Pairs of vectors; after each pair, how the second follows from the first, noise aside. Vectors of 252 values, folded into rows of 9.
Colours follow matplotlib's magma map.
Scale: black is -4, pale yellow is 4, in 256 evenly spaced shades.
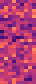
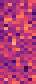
shuffled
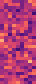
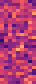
negated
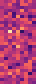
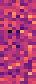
negated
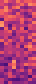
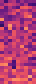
negated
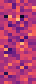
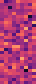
shuffled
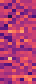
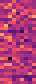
negated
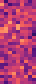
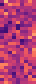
negated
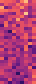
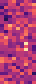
shuffled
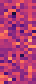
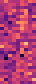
shuffled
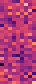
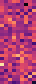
negated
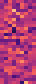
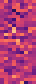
negated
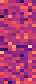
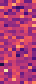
shuffled
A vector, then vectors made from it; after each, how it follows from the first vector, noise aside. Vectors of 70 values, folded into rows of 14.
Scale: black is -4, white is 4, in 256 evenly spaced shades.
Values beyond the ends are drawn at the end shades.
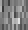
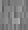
shrunk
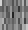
wrapped around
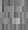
shrunk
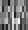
scaled up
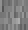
shrunk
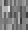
wrapped around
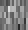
reversed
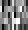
scaled up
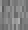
shrunk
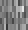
wrapped around
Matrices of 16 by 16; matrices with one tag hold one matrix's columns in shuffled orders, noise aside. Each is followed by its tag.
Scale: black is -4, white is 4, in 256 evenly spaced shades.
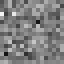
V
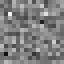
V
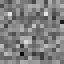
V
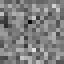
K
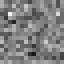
V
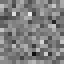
V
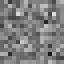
V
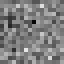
K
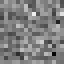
V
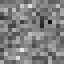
K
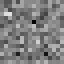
V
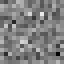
V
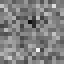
K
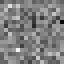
K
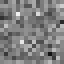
V
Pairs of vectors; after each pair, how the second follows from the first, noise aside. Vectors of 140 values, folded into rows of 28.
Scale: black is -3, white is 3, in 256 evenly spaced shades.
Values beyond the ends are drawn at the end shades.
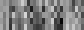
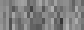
shrunk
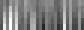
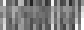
wrapped around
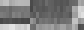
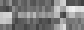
wrapped around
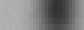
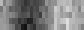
wrapped around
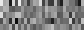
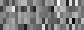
wrapped around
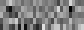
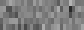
shrunk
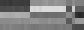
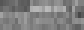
shrunk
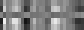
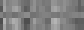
shrunk
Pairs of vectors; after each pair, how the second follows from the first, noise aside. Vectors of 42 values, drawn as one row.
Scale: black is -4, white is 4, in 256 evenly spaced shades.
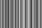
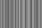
shrunk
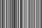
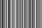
wrapped around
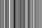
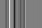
partly zeroed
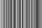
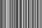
wrapped around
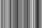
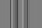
partly zeroed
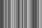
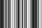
scaled up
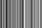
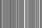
partly zeroed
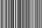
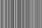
shrunk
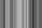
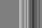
partly zeroed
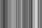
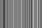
partly zeroed
